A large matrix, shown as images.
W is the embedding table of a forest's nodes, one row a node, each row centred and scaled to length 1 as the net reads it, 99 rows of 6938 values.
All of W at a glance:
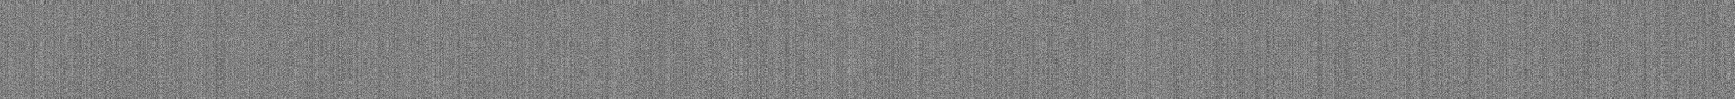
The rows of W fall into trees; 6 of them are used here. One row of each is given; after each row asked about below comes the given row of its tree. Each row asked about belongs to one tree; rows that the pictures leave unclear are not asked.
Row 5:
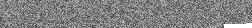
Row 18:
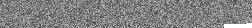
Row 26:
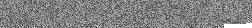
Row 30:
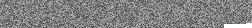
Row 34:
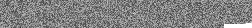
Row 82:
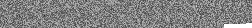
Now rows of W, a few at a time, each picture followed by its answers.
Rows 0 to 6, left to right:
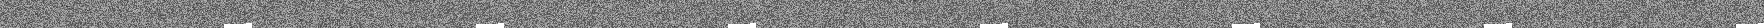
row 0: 34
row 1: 34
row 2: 34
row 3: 34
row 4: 18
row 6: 82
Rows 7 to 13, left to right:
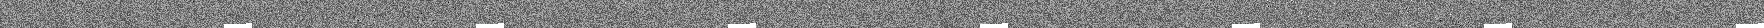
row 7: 5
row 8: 18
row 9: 5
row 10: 26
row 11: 5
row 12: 30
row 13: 18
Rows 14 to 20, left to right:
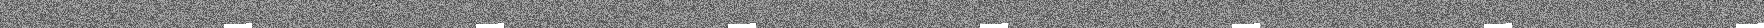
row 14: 5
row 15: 5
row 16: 5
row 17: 26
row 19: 34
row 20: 26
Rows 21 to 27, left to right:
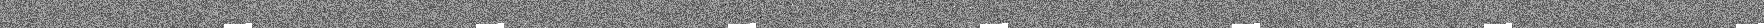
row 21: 26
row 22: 5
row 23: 34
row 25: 18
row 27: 30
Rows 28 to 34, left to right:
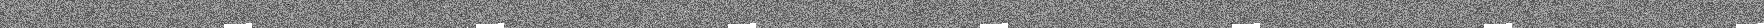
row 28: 5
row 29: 82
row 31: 34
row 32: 5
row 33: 30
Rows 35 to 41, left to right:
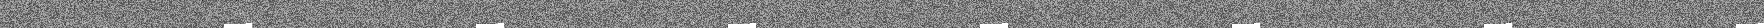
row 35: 26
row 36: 34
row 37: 82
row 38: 5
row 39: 82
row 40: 82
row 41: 34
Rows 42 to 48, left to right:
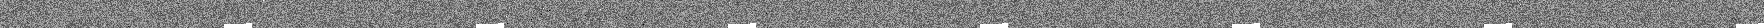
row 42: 34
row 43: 34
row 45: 34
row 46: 34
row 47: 82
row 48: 30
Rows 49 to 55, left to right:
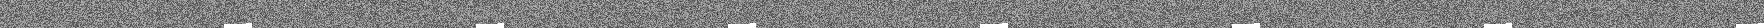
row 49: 34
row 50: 26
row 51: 5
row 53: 5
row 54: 26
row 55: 82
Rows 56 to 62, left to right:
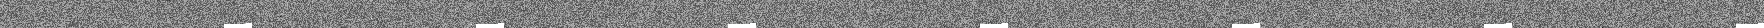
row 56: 34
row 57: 5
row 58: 18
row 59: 26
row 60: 26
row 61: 34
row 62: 26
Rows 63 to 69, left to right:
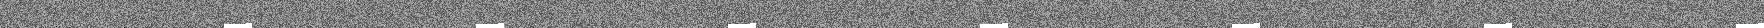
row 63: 26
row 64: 18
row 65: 34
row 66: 18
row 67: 82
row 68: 26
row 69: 5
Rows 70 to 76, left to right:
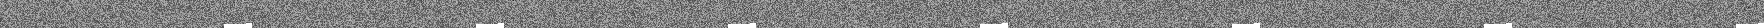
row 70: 5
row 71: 26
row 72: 5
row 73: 26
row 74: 26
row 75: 30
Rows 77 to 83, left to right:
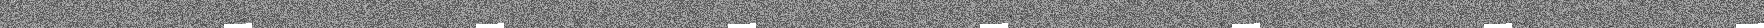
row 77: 34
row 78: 26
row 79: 18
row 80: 5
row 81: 82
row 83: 82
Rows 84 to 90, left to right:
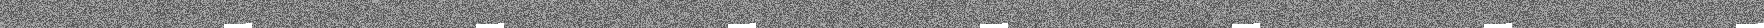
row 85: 30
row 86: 82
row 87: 18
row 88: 26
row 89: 82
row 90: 34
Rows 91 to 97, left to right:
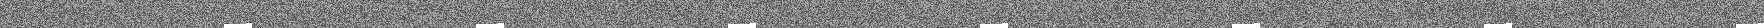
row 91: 82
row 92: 5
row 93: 26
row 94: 30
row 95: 5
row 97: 82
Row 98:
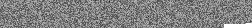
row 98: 82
